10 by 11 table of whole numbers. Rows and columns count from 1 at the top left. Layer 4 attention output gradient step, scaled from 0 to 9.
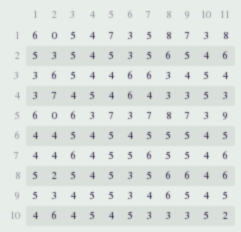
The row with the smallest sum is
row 10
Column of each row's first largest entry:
8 8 2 2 11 3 3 8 8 2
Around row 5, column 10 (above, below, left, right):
5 4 7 9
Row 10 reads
4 6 4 5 4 5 3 3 3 5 2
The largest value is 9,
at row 5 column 11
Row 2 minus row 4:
2 -4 1 -1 1 -3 1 3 2 -1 3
